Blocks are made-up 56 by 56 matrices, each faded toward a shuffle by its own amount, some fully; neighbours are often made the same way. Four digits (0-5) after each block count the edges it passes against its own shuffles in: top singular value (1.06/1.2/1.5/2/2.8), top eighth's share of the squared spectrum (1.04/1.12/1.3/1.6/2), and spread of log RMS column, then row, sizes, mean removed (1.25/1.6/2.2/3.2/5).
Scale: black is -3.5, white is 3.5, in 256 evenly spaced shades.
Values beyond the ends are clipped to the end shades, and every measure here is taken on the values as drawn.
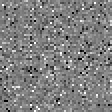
3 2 1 0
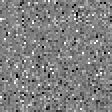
2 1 1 0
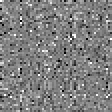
3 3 2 1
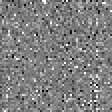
3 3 1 1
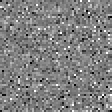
3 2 0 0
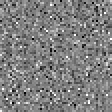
3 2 1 1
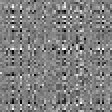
5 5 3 3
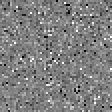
1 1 0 0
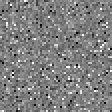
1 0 0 0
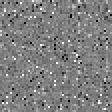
2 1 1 0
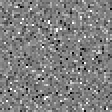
1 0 0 0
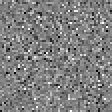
3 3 1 1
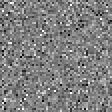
3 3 1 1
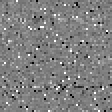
2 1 0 0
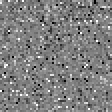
2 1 0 0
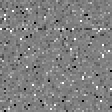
2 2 0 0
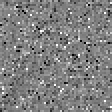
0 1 0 0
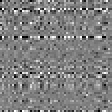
5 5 3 4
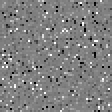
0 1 0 0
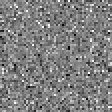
3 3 1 1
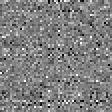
4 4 2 2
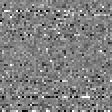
2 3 0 3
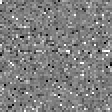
1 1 0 1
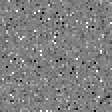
0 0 0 0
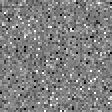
0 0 0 0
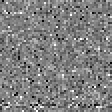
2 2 0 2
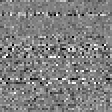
3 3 0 4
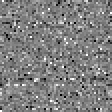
1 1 0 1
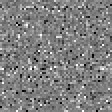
1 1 0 1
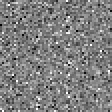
1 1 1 0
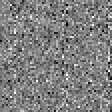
1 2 2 0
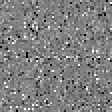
3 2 0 1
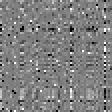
4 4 3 2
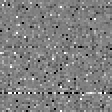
3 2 0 1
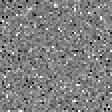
1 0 0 0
